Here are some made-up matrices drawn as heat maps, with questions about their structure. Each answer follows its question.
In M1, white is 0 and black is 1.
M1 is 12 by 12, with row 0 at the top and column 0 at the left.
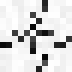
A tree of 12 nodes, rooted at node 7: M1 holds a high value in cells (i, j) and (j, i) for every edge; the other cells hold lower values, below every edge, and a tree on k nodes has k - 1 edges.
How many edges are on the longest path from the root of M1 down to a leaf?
3
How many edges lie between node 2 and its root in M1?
2
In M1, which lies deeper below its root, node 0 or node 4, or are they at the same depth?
node 4
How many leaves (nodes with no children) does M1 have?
9
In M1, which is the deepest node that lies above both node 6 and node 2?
5
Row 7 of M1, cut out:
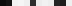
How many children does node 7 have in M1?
5
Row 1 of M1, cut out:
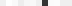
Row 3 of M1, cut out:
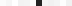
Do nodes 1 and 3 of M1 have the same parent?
no
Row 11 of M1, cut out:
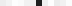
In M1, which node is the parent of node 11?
6
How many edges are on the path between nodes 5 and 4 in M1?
1
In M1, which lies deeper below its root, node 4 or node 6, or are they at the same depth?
the same depth
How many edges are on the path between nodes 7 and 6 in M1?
2
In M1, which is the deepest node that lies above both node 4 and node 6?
5
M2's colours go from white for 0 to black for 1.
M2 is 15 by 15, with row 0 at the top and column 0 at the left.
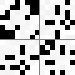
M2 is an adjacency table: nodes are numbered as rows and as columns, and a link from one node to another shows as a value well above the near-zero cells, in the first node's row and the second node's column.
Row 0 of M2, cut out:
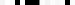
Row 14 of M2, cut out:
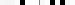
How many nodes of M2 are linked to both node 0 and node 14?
0
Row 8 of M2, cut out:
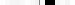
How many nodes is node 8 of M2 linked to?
2
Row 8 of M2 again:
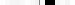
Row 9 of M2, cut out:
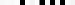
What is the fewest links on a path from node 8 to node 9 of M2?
1
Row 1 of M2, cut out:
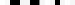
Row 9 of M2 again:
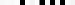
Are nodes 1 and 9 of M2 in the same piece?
no
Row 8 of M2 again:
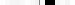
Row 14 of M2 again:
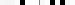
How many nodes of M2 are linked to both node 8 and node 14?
1
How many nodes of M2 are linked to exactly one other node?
0
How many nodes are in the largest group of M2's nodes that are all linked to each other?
5
